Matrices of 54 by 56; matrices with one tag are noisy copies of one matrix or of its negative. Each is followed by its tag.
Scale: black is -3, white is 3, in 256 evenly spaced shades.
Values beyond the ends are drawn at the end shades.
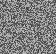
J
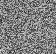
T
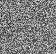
J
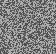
T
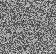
J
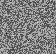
T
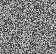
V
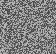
T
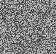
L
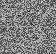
L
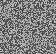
V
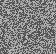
T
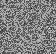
L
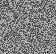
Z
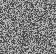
V
